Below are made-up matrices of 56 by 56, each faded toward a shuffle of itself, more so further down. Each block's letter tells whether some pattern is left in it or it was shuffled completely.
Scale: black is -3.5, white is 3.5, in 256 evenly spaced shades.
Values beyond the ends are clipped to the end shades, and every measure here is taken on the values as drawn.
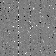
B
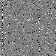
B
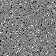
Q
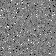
Q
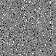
B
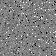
Q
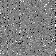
B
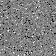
Q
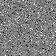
Q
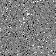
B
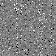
B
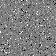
Q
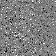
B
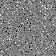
Q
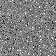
Q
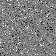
Q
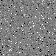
Q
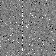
B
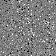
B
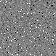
Q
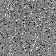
Q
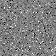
Q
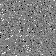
Q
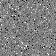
Q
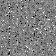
B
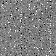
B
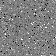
Q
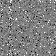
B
